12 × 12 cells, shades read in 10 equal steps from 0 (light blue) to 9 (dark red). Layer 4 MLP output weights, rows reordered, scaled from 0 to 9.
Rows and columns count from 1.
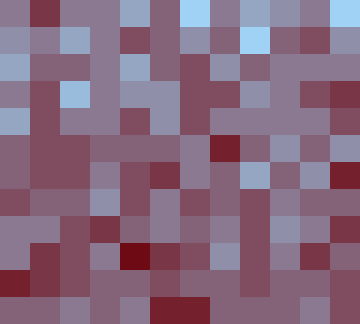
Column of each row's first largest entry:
2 5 7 12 2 8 12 1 4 5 1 6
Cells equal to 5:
37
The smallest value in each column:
2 4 1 3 2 3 0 3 0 3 3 0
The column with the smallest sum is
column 10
